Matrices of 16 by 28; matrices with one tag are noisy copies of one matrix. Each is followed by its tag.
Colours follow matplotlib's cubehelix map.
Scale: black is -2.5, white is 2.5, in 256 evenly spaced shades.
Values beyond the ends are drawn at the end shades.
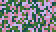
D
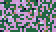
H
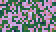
D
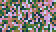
D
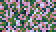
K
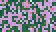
D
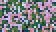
D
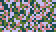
K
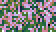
D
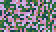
H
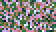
K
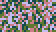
D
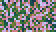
K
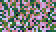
K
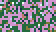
D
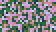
D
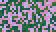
D
